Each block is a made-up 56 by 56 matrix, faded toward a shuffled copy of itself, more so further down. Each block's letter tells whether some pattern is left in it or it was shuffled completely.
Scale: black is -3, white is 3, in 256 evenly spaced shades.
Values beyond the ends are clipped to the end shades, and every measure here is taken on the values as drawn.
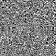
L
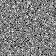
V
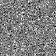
L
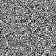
L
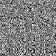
L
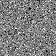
V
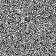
V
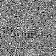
L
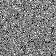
V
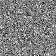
V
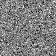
V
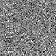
L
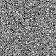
L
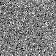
V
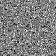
L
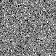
V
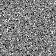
V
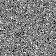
V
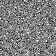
V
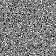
V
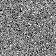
V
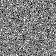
V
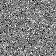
V
